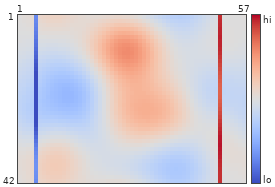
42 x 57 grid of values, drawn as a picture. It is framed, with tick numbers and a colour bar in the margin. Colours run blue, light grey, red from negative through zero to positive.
The middle left is the ninth with the lowest average. The distribution is heavy-tailed on both sides. Columns 5 and 51 differ from the columns beside them.
